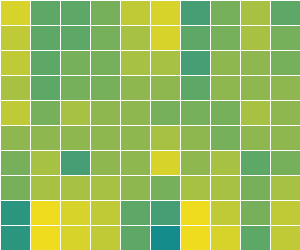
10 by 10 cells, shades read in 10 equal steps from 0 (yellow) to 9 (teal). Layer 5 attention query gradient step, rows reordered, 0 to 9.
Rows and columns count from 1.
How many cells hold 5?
21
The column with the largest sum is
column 9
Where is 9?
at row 10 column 6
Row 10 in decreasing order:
9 8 6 6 2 2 1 1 0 0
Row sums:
42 42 44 45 40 40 42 37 33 35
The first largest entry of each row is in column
7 2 7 2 2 8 3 1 1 6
